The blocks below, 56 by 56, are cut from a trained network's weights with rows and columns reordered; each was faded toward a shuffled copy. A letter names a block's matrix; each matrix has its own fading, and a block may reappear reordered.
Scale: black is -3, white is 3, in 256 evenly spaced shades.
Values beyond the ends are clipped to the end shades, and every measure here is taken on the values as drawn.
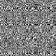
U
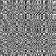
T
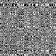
U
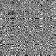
U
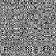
U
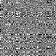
U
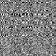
U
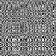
T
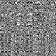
U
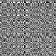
T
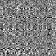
U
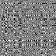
U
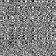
U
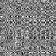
T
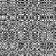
T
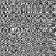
T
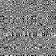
U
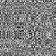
T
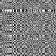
T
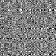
U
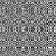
T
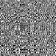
U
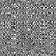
U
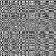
T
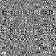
U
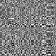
T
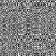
T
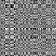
T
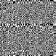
U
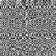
T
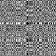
T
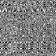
U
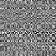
T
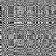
T
